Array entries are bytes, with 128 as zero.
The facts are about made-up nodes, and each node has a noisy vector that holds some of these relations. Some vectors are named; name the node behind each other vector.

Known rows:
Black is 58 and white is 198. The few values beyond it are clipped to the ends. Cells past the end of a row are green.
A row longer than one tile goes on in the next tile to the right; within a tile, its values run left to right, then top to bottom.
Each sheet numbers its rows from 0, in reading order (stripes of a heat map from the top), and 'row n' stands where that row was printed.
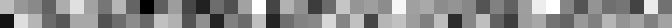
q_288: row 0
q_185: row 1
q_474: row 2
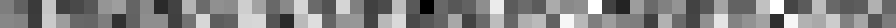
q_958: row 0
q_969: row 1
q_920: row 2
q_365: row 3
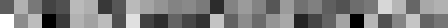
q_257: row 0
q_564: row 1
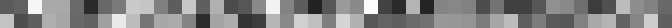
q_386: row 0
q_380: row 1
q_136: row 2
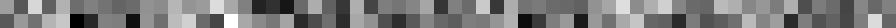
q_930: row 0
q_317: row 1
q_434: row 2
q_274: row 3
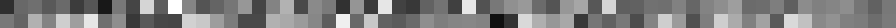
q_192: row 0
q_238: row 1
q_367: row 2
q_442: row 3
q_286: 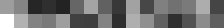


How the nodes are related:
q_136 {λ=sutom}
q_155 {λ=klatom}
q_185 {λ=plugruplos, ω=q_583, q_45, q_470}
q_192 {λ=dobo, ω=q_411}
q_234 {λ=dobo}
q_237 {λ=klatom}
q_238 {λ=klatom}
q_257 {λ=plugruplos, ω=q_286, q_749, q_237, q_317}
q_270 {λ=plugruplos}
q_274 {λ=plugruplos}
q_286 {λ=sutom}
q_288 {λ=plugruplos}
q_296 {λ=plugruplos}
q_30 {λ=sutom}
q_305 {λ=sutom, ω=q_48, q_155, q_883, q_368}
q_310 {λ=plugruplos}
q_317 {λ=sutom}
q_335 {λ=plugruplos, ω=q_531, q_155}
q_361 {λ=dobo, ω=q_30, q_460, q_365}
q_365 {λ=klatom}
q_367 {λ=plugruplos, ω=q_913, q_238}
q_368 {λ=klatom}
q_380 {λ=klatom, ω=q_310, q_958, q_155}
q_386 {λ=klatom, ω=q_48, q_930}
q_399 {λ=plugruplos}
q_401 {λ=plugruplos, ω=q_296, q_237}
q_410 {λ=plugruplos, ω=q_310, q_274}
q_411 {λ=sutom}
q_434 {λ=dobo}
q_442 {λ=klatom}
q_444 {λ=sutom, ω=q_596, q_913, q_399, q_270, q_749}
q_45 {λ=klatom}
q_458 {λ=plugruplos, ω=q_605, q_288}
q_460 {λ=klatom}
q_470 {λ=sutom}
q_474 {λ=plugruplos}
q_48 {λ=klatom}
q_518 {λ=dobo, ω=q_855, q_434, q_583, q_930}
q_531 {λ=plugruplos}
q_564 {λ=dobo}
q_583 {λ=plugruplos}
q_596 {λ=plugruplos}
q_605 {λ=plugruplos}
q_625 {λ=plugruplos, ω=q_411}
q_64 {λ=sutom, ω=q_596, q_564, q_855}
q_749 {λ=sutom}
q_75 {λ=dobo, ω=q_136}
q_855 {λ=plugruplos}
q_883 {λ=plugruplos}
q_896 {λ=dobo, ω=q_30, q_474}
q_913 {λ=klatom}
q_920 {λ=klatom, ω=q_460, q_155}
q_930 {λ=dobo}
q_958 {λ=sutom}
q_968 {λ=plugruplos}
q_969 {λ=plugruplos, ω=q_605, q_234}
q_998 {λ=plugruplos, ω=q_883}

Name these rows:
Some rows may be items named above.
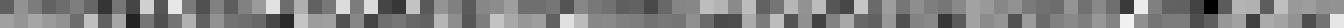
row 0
q_75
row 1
q_335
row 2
q_442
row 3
q_998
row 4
q_968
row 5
q_64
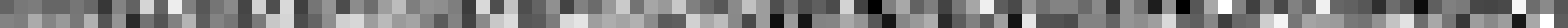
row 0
q_75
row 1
q_45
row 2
q_45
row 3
q_234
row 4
q_296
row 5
q_30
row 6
q_411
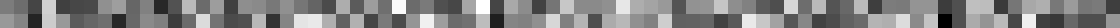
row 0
q_958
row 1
q_625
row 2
q_185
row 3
q_410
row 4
q_401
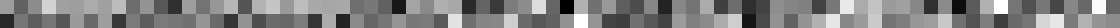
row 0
q_531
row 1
q_883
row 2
q_237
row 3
q_470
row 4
q_30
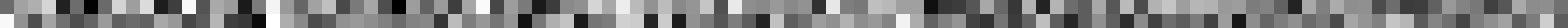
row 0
q_305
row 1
q_155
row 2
q_518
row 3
q_855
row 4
q_749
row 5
q_883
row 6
q_136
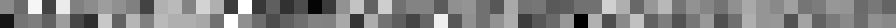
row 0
q_583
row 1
q_444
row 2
q_564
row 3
q_968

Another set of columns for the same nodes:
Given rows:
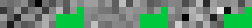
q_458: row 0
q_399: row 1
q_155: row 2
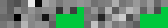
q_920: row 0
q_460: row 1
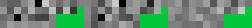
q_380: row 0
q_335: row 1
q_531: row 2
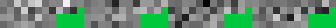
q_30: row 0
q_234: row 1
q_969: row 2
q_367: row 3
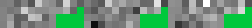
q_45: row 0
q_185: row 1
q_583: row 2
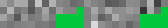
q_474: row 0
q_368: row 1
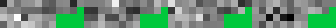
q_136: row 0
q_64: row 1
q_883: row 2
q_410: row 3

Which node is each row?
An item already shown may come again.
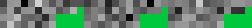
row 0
q_411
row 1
q_192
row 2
q_444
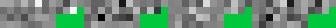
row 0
q_855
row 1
q_380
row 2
q_45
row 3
q_335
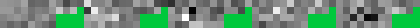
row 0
q_296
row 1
q_883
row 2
q_75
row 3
q_470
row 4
q_410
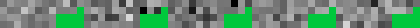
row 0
q_958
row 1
q_386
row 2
q_625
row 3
q_564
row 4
q_237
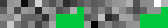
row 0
q_411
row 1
q_518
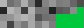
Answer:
q_998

